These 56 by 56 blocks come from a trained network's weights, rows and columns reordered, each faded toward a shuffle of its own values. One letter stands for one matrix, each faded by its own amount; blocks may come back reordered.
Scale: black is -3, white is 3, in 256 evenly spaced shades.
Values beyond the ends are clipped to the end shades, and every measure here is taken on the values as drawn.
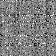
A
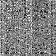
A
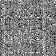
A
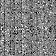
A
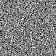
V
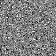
V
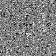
V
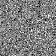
V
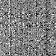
A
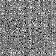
A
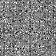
A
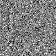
V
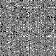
A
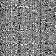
A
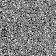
V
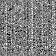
A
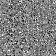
V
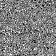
V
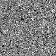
V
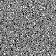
V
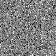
V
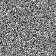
V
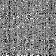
A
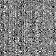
A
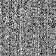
A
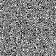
V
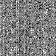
A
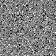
V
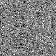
V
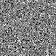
V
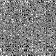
A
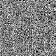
A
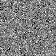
V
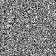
A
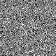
V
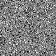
V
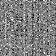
A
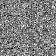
A
